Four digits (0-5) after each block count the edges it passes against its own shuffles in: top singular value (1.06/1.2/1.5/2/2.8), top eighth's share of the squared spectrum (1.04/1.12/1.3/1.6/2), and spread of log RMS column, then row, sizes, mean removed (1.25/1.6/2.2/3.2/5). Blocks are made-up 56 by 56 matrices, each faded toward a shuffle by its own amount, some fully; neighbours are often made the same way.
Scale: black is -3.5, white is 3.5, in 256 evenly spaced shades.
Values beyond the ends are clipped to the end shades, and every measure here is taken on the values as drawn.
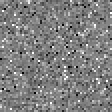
0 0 0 0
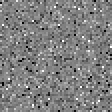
0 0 0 0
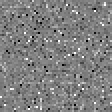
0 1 0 0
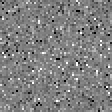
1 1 0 0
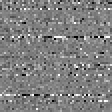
2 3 0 3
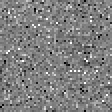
0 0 0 0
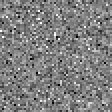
0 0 0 0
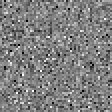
0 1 0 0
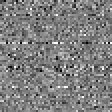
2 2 0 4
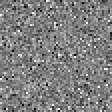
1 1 0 0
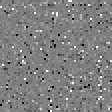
2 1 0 0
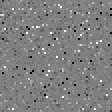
0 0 0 0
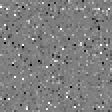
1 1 0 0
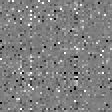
3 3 1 1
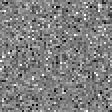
2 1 0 0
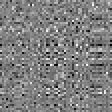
4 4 2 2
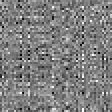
4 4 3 2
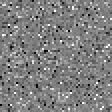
1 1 0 0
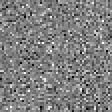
4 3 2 1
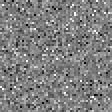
2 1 0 0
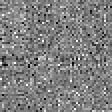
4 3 1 1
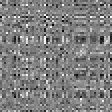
5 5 3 3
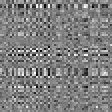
5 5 3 4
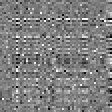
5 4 3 3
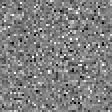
3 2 1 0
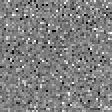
2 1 0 0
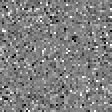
2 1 0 0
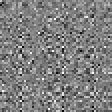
4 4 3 2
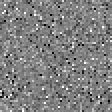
0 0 0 0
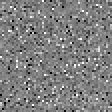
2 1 0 0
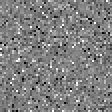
2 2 0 0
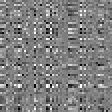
5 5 3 3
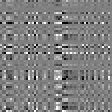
5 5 4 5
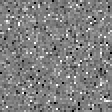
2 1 0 0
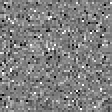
3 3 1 1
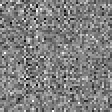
3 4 2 2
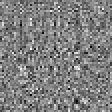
4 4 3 2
